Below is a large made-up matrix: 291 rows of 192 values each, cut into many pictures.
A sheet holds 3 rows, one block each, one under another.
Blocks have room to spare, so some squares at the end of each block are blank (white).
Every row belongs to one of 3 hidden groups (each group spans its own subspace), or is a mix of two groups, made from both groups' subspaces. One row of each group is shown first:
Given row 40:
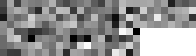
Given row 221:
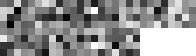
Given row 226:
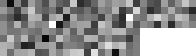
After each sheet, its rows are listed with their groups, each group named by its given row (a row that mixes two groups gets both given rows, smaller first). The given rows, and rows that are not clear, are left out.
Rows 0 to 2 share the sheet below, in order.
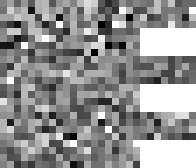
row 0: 226
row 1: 221
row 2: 40
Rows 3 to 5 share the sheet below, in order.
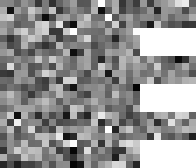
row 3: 40
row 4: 40
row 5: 40
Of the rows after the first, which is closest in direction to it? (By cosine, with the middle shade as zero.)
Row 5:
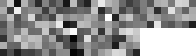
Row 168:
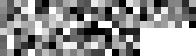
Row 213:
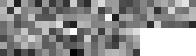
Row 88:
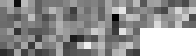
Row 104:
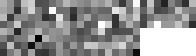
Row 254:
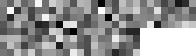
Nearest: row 213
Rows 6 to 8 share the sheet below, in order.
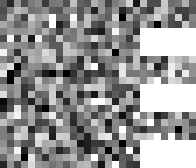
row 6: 221 and 226
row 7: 221
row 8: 221 and 226
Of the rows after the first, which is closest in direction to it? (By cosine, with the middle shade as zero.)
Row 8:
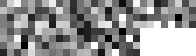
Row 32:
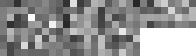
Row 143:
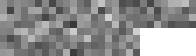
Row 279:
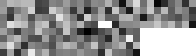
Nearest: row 279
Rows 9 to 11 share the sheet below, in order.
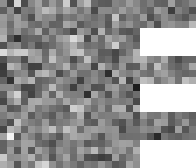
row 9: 40
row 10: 40 and 221
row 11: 221
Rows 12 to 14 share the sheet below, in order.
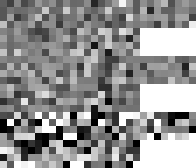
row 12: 40 and 226
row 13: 226
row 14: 40
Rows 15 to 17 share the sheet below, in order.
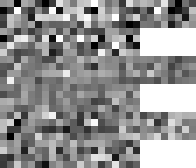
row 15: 221
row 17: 221
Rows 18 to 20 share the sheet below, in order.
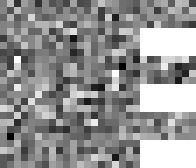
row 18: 40
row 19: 40 and 221
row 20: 221
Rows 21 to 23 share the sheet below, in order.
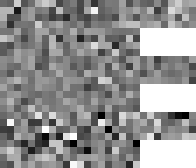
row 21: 221
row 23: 40
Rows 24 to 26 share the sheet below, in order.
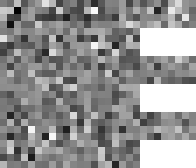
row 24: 221
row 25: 40
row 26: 226
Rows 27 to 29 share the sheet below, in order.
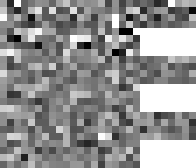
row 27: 40
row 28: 40
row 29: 226
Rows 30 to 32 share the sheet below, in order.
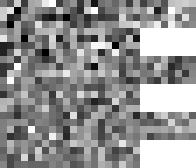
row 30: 221
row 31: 221
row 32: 40 and 226
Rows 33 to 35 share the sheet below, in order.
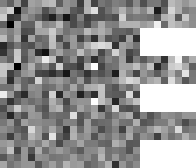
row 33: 221
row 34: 221
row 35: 226
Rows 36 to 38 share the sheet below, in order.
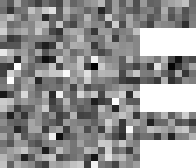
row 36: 40
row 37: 221
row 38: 226
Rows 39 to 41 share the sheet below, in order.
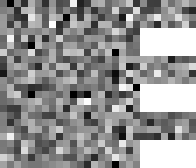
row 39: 226
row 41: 221 and 226
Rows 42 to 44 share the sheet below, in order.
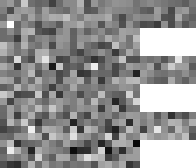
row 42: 221
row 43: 221
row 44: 40 and 226
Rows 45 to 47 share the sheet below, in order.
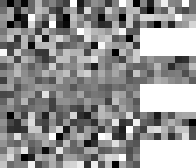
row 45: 226
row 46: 221 and 226
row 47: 226
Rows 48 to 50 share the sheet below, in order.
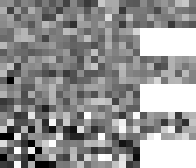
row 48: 40 and 226
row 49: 221
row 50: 221
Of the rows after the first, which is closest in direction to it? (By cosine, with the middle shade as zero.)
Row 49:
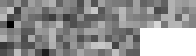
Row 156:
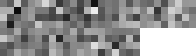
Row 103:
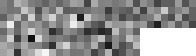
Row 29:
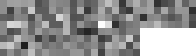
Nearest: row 156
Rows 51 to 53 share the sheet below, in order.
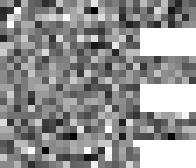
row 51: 221
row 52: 226
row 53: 40 and 226
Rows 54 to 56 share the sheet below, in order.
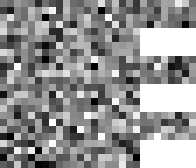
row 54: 40
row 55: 221
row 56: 221
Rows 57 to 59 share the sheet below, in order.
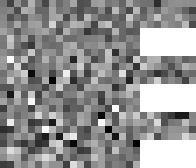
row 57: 226
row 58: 226
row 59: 40
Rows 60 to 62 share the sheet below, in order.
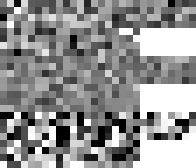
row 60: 40 and 221
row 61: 40
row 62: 221 and 226
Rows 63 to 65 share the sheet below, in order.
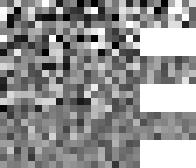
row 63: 221
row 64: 40
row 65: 226
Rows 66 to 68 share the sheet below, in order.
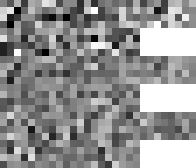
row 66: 221
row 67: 221
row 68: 226
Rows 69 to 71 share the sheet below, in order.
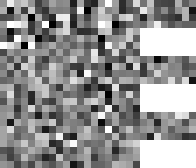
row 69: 226
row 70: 226
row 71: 40
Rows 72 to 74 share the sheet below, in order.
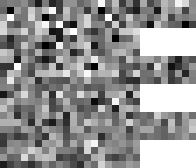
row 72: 40
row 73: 221
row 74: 40 and 226
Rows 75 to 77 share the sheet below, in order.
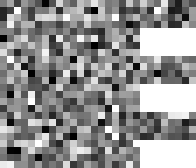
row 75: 221
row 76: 226
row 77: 40
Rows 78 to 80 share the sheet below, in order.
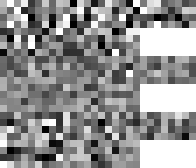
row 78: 226
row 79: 40 and 226
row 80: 40
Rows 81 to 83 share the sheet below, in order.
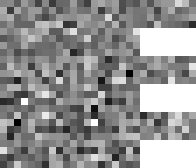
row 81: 40
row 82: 226
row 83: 221
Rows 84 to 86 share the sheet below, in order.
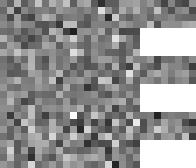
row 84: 40
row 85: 226
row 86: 226
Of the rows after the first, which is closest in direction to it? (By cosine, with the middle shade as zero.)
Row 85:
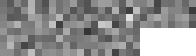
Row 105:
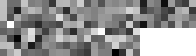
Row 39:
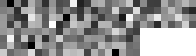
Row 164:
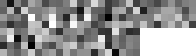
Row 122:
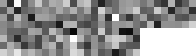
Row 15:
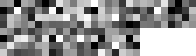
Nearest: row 39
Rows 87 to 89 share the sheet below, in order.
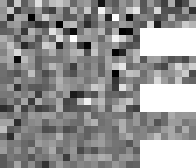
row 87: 40
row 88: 40 and 221
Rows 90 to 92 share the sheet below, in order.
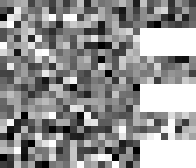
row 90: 221
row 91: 40
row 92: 221
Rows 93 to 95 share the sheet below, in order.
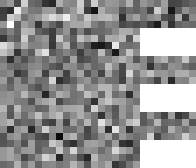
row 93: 221
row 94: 226
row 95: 40
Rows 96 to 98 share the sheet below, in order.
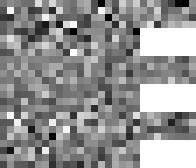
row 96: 40
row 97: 226
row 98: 221 and 226
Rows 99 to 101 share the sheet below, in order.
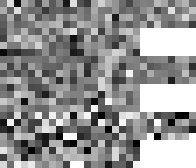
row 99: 40
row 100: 226
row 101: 40
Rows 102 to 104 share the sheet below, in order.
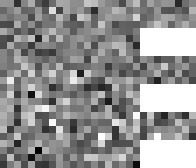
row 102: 221
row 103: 221 and 226
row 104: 221 and 226
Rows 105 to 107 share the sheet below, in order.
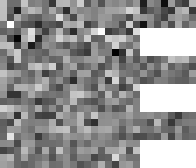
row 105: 40 and 221
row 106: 40
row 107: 221
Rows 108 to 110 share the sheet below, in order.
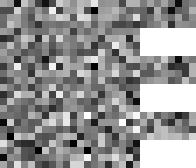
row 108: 221
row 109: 221
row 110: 40 and 221
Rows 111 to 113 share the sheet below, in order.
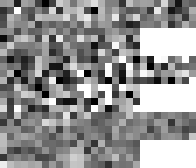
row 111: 221
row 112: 226
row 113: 40
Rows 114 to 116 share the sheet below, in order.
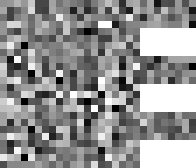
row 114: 226
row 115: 40 and 226
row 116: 226
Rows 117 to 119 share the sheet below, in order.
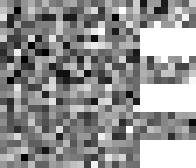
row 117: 221
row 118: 221 and 226
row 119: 226
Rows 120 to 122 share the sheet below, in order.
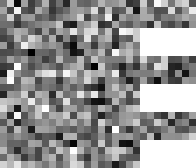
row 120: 40 and 226
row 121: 221
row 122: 40
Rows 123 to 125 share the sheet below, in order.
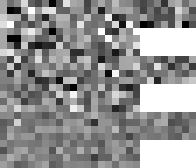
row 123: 40 and 221
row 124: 40
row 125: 221
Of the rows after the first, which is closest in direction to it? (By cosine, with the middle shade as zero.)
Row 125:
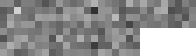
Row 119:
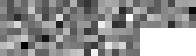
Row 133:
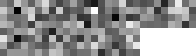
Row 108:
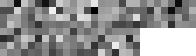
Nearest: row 108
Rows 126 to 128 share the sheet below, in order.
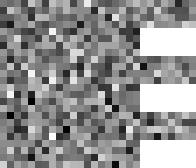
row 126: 40 and 221
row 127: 226
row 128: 226
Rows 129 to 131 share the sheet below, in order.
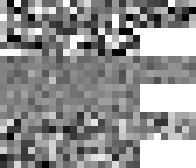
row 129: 40
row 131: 221
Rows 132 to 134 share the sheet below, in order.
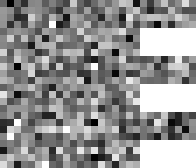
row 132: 226
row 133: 221
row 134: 221
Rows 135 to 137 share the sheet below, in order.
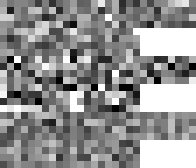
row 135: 40
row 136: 40
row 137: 40 and 221
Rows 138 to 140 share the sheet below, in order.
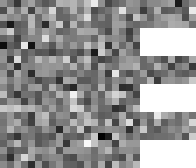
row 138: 221 and 226
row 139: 40
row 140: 226
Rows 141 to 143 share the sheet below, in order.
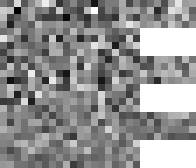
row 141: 221
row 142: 226
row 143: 40
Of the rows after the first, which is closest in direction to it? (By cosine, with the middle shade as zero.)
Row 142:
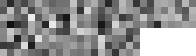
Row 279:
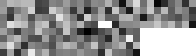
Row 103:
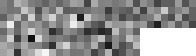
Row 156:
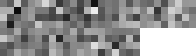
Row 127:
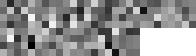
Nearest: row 127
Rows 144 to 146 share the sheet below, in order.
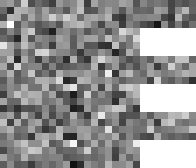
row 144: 221
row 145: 40
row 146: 40
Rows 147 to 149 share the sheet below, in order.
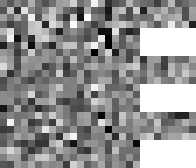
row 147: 226
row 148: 40 and 221
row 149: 40
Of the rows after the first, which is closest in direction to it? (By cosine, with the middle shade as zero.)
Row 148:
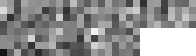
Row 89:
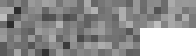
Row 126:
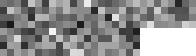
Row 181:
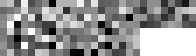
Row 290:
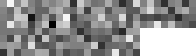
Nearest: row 89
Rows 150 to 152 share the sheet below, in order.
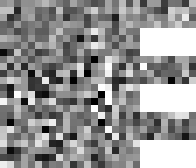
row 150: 40 and 221
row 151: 226
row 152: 40
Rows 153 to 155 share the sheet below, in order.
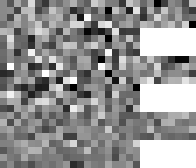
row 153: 226
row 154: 40
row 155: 40
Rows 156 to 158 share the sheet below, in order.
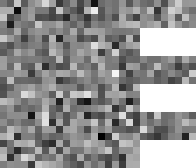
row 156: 221
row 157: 40 and 221
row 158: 221 and 226
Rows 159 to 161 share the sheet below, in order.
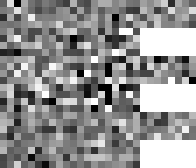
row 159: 40
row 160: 226
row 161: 221
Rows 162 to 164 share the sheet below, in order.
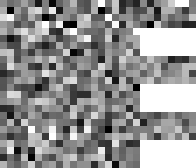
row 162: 40
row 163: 40
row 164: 226
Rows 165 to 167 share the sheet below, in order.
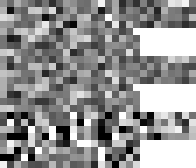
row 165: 40
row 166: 40
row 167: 226
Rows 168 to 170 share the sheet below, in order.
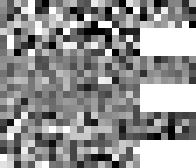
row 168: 226
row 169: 226
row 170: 221
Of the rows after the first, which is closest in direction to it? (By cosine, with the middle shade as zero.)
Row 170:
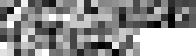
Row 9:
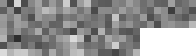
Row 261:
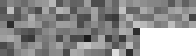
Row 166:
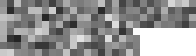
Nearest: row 166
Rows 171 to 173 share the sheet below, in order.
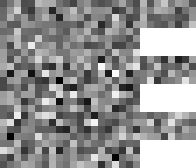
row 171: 221 and 226
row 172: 40
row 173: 221
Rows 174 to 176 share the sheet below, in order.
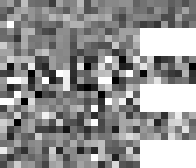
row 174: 221
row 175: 226
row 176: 221
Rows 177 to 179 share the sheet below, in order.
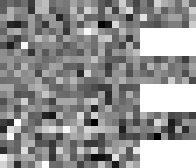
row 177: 226
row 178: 226
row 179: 221
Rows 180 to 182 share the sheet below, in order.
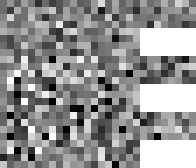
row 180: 40
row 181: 221 and 226
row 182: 226
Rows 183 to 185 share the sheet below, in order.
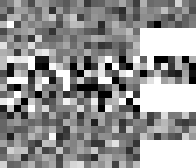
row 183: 221
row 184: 226
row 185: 221 and 226
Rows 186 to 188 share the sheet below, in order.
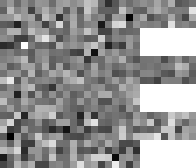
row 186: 226
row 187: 221
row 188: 221
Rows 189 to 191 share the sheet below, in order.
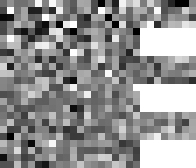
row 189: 40
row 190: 40
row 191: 221
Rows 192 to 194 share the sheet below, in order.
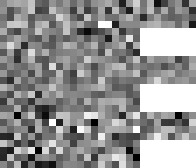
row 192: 226
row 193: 221
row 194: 221
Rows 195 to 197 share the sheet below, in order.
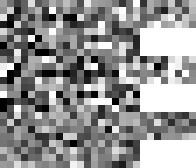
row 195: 221
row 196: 221
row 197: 40
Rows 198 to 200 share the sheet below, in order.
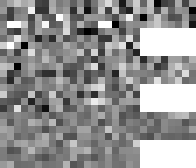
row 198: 226
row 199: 221
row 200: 40
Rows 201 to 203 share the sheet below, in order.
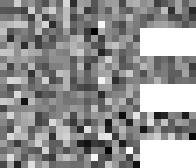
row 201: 40 and 226
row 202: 226
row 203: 226
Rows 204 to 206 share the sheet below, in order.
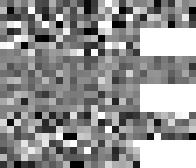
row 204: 226
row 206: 40
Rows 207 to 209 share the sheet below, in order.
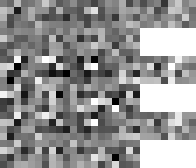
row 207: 221
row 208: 221
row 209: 221
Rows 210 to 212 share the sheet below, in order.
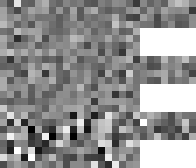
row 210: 40 and 221
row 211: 40 and 226
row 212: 226
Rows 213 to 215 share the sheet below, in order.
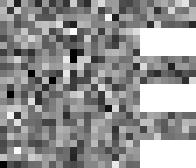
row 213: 40
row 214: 40 and 226
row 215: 40 and 226
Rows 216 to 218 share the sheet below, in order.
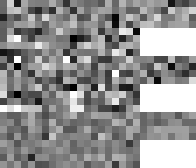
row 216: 40
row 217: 40
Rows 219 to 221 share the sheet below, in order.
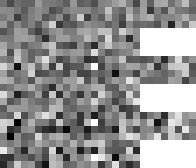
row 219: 226
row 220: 221
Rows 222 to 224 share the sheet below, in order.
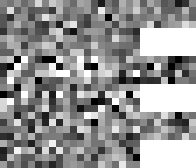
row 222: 40
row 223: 221
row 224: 221
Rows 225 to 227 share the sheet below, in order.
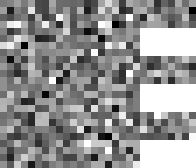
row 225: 226
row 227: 226
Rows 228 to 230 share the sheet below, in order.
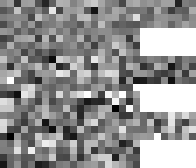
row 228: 221
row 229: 40 and 221
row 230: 40 and 221
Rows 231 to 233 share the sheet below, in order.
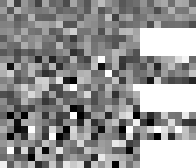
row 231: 40
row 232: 40
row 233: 226
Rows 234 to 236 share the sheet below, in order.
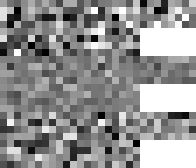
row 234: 221
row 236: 40
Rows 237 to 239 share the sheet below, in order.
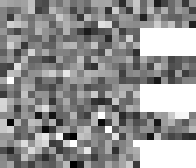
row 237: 226
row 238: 221
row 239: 40
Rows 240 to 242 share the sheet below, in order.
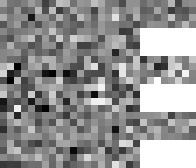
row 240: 40 and 221
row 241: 221
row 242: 40
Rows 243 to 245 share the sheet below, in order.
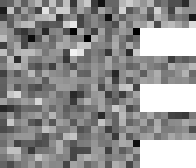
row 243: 40
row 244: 40
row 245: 40
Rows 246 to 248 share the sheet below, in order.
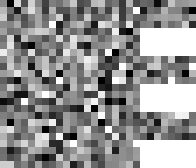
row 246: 40 and 226
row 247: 226
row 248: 40
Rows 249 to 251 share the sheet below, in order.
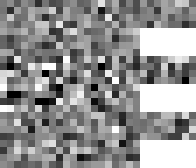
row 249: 40
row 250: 40
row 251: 40 and 221
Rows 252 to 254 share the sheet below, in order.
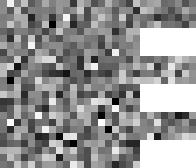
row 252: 226
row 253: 221
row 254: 40
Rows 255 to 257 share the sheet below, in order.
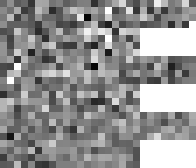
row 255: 226
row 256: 221
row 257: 221
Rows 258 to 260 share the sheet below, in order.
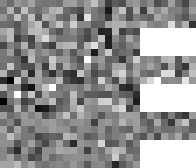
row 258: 226
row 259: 221
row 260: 40 and 221
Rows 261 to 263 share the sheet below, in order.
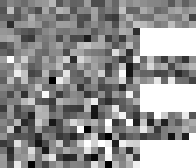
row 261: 40 and 221
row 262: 226
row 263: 226
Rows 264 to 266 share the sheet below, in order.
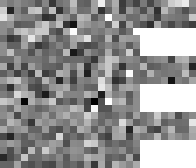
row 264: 40
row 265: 226
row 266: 221 and 226
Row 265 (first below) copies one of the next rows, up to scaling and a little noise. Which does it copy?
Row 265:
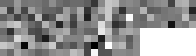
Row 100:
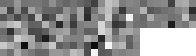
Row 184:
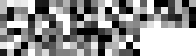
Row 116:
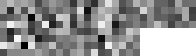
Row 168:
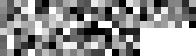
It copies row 100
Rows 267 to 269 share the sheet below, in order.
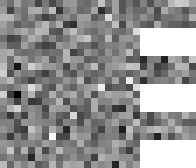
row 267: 40
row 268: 40 and 221
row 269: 226
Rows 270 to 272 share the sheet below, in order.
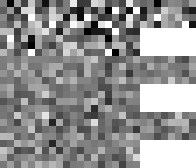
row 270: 226
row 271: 226
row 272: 221
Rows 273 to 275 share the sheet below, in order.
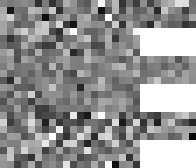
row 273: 40
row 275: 40 and 226
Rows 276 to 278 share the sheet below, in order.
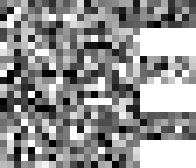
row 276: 221
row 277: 221
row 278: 221 and 226
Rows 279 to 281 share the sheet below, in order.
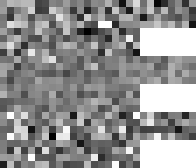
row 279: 226
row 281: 226
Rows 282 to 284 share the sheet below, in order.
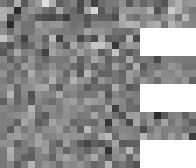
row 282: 221
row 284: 226
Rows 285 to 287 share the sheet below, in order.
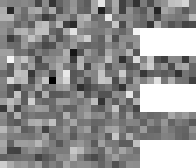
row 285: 40
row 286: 226
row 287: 40
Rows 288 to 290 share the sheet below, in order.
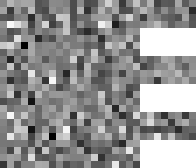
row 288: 226
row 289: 226
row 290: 226
